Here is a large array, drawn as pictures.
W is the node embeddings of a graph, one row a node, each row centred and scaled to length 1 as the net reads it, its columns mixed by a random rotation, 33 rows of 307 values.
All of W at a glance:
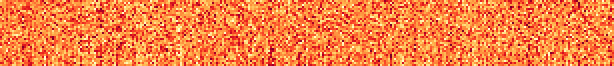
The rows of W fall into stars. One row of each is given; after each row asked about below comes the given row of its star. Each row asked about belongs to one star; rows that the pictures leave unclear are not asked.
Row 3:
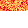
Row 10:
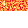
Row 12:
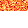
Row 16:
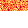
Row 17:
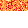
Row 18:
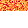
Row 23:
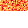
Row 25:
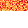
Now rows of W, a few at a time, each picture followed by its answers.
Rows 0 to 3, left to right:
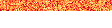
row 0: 10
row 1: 3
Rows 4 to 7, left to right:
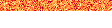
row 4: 10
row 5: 12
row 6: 23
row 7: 18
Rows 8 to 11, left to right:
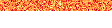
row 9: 12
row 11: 18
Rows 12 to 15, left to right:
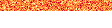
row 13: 23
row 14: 3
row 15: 25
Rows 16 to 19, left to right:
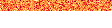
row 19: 3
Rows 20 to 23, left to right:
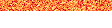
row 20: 17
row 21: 18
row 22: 3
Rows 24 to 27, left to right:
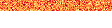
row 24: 25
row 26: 10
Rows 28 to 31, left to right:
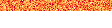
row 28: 12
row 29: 17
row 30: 16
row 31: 10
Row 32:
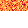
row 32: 17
